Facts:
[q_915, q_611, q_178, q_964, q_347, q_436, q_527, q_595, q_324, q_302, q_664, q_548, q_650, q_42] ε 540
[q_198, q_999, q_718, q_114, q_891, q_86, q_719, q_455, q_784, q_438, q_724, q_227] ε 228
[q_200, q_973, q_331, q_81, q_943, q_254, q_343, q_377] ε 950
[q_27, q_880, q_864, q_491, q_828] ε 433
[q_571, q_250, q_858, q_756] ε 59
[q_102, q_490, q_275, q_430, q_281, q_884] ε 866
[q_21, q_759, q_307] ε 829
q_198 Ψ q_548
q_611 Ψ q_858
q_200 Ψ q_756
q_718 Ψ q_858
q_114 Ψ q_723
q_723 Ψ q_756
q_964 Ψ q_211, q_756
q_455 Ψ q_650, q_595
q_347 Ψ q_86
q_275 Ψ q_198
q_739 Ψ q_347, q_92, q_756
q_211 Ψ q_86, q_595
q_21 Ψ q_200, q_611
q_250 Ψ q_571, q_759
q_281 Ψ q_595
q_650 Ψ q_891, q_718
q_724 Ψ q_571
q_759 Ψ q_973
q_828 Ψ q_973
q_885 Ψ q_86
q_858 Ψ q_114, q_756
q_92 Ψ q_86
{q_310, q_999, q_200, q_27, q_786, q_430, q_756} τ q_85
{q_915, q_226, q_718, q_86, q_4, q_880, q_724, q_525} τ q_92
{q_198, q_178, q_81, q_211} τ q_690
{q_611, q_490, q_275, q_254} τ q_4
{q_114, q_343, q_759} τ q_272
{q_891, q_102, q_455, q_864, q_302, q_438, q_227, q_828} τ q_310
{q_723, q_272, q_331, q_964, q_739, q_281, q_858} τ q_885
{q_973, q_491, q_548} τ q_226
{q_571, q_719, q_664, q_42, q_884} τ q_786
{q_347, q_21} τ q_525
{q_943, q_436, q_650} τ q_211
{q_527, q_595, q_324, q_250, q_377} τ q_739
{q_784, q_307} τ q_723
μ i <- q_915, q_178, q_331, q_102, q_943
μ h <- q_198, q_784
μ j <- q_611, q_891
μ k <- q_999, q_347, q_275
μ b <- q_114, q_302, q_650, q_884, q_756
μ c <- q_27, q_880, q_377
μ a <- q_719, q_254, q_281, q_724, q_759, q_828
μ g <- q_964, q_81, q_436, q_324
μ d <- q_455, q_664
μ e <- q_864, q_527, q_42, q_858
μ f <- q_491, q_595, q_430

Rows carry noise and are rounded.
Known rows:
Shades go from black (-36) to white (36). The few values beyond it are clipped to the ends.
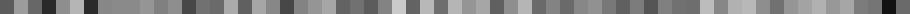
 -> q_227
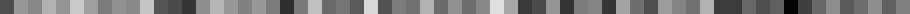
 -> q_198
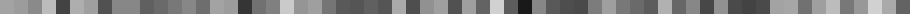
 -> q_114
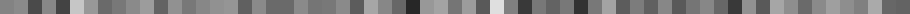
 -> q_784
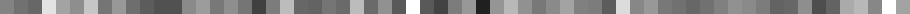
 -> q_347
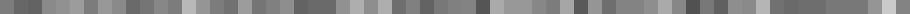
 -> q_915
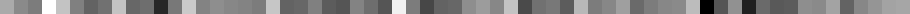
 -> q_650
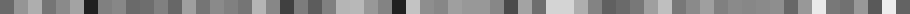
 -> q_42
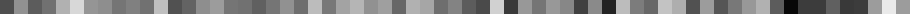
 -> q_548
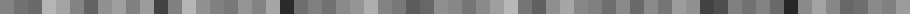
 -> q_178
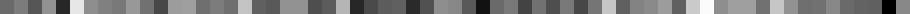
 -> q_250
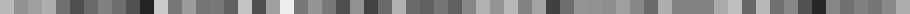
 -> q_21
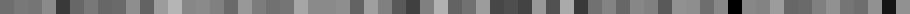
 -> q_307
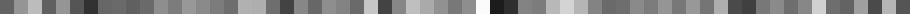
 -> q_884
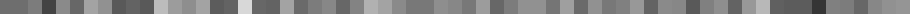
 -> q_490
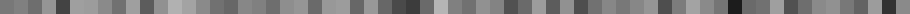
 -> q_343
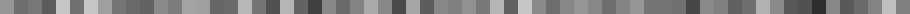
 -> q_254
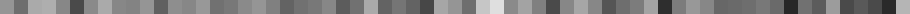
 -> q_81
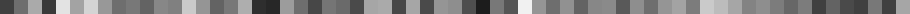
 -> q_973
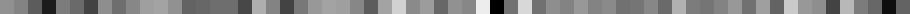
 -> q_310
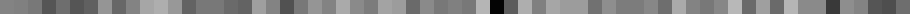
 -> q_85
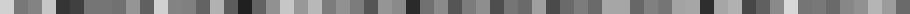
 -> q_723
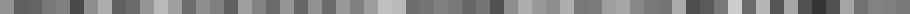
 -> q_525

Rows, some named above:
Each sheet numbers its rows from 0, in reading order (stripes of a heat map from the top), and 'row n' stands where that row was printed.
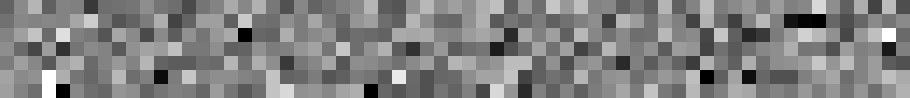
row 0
q_719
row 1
q_275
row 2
q_756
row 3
q_272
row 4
q_864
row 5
q_650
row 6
q_964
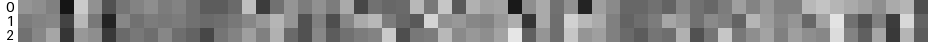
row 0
q_891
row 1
q_664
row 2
q_719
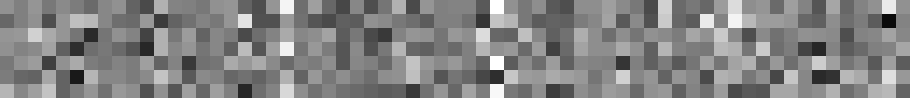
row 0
q_718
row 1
q_724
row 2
q_200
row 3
q_21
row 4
q_27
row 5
q_92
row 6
q_858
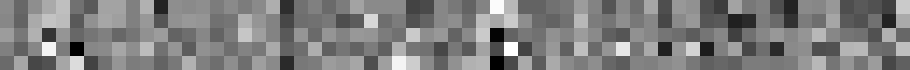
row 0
q_436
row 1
q_943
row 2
q_430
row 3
q_211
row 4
q_302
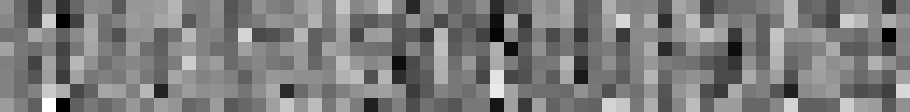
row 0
q_272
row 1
q_885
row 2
q_759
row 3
q_377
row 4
q_527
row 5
q_324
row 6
q_436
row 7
q_739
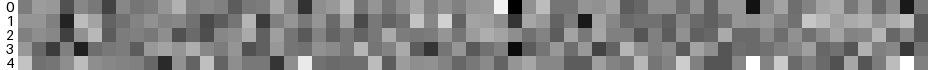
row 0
q_102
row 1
q_891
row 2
q_999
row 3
q_272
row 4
q_611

